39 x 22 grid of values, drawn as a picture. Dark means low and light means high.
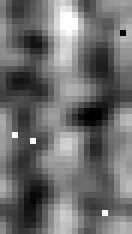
Lone odd cells: 4, 3 higher and 1 lower than their neighbours. Ninth with the highest average: top middle. Stripes: upright, repeating 2 times.
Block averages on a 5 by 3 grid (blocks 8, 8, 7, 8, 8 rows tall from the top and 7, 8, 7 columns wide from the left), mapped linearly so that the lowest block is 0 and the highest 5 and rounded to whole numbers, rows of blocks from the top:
1 5 3 / 0 3 1 / 1 2 1 / 1 3 2 / 0 3 2
